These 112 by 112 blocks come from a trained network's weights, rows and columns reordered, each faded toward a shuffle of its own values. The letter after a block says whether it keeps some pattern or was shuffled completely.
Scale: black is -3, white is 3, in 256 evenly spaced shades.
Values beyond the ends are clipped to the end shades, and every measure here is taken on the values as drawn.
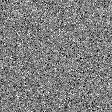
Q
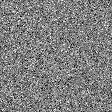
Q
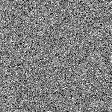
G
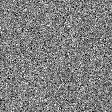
Q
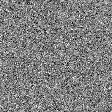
G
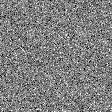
Q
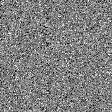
G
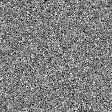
G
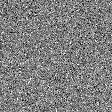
Q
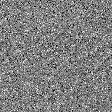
G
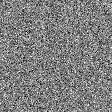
Q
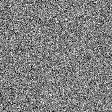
G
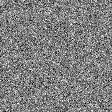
Q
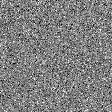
Q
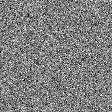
G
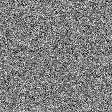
Q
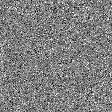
G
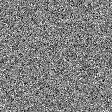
Q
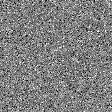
G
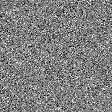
G
